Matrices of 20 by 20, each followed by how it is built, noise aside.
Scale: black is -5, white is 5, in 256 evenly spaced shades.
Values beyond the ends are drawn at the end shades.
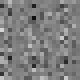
uneven columns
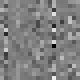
uneven columns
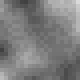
smooth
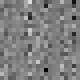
uneven columns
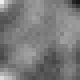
smooth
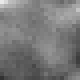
smooth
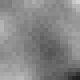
smooth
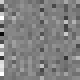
uneven columns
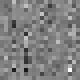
uneven columns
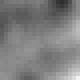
smooth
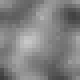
smooth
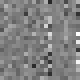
uneven columns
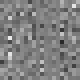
uneven columns
